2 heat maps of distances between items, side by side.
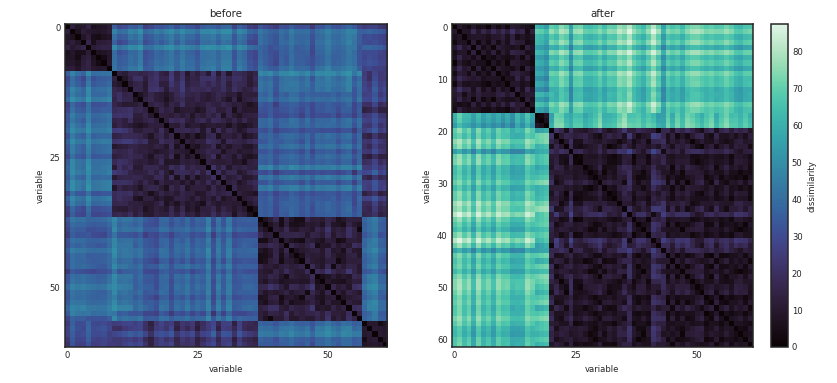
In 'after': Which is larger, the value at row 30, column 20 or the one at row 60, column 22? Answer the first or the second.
the first
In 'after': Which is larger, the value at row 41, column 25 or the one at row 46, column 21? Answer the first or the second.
the first
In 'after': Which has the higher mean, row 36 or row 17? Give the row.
17
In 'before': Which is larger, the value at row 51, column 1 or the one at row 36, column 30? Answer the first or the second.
the first
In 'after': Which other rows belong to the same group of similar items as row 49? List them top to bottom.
20, 21, 22, 23, 24, 25, 26, 27, 28, 29, 30, 31, 32, 33, 34, 35, 36, 37, 38, 39, 40, 41, 42, 43, 44, 45, 46, 47, 48, 50, 51, 52, 53, 54, 55, 56, 57, 58, 59, 60, 61
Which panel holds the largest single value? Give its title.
after
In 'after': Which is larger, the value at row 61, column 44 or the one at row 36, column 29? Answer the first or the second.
the second
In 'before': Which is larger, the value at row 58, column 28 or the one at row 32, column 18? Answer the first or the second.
the first
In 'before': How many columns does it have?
62
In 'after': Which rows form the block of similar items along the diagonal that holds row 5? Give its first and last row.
0 to 16
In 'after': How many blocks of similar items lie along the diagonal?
3
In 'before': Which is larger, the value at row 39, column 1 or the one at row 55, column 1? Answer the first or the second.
the second
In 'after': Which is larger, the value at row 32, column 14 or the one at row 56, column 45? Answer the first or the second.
the first
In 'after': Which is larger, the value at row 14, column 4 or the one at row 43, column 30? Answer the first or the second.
the second
